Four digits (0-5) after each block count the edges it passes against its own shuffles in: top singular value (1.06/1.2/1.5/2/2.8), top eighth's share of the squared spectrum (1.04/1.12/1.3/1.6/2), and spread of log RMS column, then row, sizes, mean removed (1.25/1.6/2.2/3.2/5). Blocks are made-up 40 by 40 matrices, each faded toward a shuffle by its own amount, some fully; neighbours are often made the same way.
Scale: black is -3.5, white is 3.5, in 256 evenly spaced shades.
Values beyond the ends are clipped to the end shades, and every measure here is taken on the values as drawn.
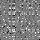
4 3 2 1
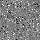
2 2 0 0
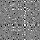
4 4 2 2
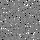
0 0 0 0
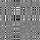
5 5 3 3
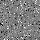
1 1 0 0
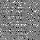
3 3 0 1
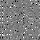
3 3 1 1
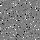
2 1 0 0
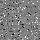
2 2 0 0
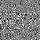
3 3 1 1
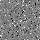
0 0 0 0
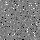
0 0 0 0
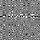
4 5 2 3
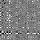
4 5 2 2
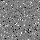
1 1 0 0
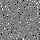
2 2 0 0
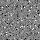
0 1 0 1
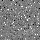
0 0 0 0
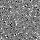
0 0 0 0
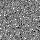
0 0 0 0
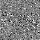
0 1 0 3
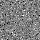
0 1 0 1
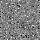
1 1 0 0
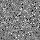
1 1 0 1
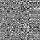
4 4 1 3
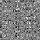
3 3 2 2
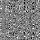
3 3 2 1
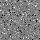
2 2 0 0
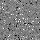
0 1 0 1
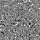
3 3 0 1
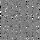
2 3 2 1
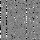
3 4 2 0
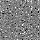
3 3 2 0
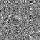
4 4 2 1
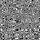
3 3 1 2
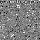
2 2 0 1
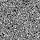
0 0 0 0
